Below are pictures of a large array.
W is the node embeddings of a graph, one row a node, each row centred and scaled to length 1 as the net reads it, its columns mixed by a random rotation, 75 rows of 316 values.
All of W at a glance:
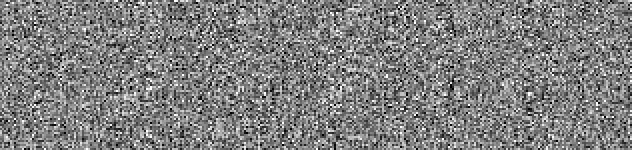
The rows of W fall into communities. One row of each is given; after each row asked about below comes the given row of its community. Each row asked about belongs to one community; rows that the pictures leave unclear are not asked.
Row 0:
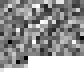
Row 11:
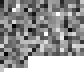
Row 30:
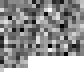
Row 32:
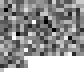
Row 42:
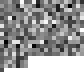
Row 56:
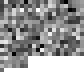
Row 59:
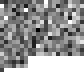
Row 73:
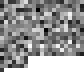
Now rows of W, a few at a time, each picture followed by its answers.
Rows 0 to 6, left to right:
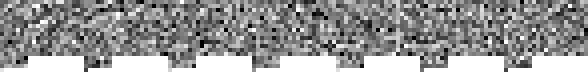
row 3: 30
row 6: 56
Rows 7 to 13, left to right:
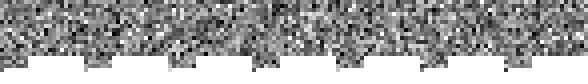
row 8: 30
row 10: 11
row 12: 32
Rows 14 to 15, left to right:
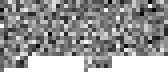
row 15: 56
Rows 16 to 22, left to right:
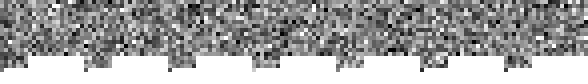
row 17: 56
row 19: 30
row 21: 73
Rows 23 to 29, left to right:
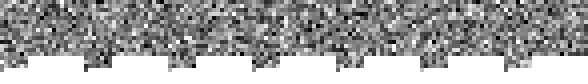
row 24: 73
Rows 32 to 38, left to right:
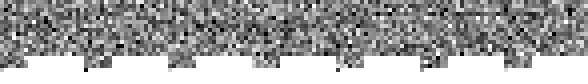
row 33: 42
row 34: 32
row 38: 0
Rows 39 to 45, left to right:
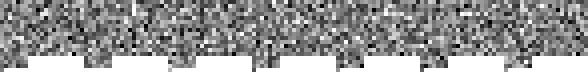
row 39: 32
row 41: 30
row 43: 11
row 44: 32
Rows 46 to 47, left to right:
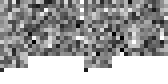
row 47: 56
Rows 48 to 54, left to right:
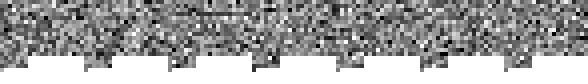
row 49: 56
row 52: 56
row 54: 0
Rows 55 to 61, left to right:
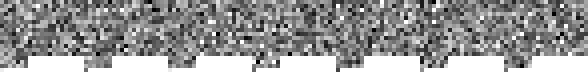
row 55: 0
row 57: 0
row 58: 73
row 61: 73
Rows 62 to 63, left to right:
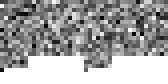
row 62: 59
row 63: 0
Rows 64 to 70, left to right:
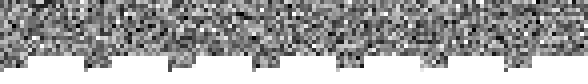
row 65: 32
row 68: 32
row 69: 0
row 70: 30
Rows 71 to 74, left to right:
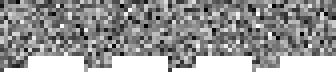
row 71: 73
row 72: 30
